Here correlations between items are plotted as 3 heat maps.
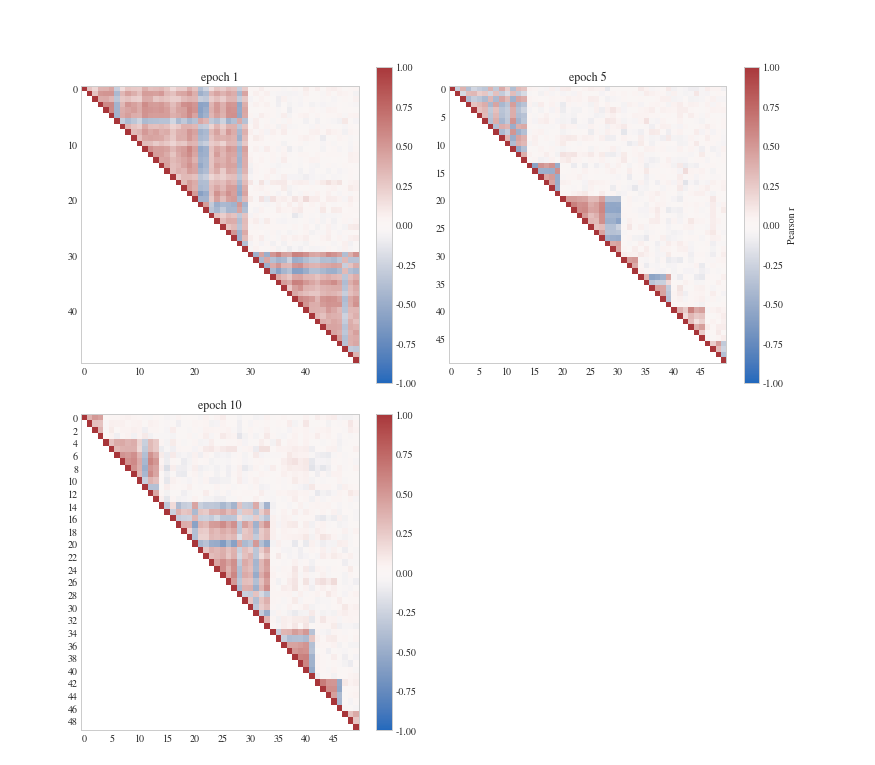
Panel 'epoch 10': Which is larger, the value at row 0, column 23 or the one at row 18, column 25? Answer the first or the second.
the second
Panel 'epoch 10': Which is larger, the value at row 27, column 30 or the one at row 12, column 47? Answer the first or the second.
the first
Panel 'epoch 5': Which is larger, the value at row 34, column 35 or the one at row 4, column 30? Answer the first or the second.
the first
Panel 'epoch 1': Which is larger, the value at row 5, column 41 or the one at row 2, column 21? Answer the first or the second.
the first
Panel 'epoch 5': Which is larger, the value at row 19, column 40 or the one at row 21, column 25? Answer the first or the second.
the second
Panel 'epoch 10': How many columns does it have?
50
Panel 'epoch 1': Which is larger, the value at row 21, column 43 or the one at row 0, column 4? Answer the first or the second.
the second
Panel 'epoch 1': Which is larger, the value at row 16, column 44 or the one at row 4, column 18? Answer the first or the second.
the second
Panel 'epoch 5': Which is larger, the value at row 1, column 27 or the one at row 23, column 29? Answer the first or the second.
the first
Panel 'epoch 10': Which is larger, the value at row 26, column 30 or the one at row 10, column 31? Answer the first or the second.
the first
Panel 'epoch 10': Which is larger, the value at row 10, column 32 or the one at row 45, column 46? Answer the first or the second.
the first
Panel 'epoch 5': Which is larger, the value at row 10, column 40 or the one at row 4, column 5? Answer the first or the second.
the second
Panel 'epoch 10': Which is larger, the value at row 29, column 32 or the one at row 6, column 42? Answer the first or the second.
the first
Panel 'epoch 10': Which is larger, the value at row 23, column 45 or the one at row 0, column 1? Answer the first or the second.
the second
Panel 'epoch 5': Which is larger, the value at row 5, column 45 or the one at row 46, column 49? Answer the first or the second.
the first
